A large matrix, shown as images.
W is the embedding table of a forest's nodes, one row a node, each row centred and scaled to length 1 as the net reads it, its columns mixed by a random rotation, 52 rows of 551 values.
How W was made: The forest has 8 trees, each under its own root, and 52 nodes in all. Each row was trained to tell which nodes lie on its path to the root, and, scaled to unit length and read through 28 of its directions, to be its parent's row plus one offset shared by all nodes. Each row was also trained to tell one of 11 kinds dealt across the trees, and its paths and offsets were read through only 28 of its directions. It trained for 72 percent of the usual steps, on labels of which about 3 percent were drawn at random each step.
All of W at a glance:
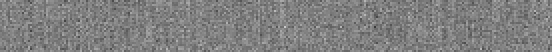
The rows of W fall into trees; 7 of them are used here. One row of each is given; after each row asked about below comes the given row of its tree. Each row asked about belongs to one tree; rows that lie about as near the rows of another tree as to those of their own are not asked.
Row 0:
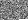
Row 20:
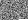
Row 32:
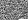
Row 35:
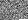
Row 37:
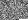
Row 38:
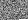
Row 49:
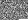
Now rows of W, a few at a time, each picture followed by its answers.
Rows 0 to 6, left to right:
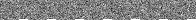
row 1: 35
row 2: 0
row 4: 0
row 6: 35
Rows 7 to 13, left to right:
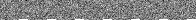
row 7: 38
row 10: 0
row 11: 38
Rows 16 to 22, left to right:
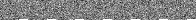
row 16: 35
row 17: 49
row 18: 32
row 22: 20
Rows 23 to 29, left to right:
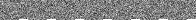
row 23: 49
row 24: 20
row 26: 32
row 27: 37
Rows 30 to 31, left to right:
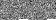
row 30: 35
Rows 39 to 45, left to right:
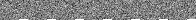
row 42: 49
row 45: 38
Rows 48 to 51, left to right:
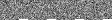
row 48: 37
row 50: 32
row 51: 20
